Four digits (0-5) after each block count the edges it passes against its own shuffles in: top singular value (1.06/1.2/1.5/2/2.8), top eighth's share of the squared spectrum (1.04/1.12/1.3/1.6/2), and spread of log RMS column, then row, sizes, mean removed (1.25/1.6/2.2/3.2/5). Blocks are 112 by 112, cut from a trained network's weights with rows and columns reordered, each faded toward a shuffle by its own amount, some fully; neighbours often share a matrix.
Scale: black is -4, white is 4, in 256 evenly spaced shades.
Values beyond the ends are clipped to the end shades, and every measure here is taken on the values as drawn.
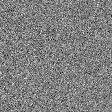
1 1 0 0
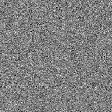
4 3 0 2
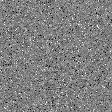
0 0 0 0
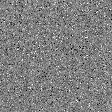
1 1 0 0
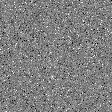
0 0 0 0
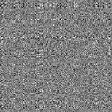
4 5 3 3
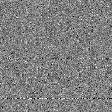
3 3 1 2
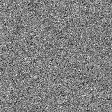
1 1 0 0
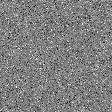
0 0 0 0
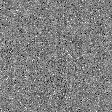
1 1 0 1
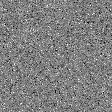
0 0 0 0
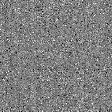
2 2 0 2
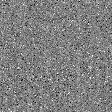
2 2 0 1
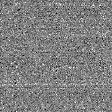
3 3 2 1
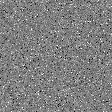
0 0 0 0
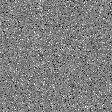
1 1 0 0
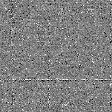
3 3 2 2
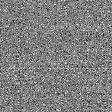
2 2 1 0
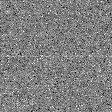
1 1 0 0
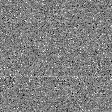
1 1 0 0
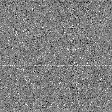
2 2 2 1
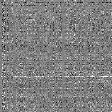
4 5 4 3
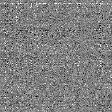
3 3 3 2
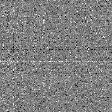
2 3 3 1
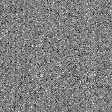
2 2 0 1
